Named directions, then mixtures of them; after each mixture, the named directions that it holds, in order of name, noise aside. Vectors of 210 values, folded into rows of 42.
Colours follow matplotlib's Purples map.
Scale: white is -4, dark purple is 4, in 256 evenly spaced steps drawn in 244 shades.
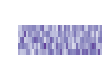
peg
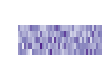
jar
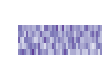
peg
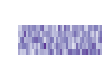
peg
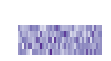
jar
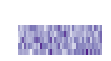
jar, peg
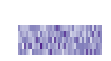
jar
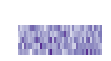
jar, peg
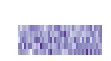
jar, peg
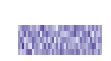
jar, peg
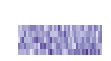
jar, peg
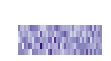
jar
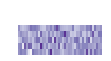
jar
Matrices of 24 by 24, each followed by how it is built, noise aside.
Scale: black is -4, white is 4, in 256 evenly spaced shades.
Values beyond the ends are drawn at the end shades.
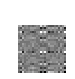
low rank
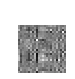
low rank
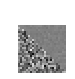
lower triangular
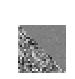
lower triangular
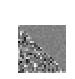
lower triangular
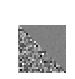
lower triangular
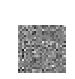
low rank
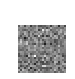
low rank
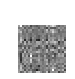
low rank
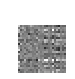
low rank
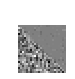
lower triangular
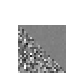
lower triangular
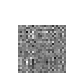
low rank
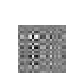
low rank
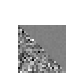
lower triangular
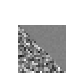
lower triangular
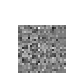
low rank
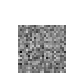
low rank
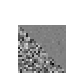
lower triangular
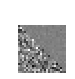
lower triangular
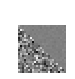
lower triangular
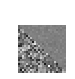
lower triangular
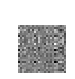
low rank
